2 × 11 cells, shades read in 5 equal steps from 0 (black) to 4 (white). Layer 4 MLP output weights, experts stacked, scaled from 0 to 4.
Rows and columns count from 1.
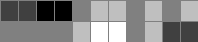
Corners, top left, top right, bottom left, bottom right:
1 3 2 1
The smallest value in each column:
1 1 0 0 2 3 3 2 3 1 1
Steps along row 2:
same same same up up same down up down same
